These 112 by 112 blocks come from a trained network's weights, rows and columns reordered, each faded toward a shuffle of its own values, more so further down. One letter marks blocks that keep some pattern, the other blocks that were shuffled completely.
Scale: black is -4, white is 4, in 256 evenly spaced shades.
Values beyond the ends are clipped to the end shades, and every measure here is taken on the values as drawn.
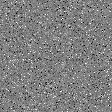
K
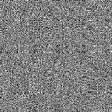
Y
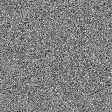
K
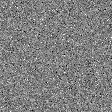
K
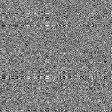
Y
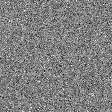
K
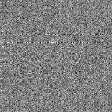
Y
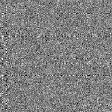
Y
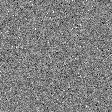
K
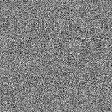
Y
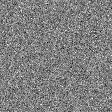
K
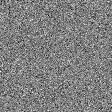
K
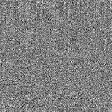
Y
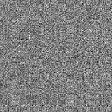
Y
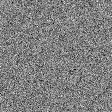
K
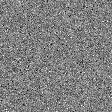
K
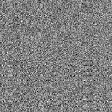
Y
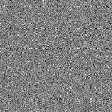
Y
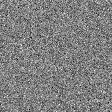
K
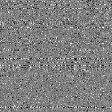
Y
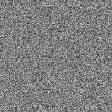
Y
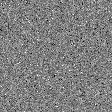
K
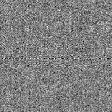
Y
